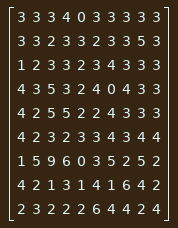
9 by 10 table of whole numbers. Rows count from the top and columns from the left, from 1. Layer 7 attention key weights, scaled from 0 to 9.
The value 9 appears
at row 7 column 3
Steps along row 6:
down up down up same up down up same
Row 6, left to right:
4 2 3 2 3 3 4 3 4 4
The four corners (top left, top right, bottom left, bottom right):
3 3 2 4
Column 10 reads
3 3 3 3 3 4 2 2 4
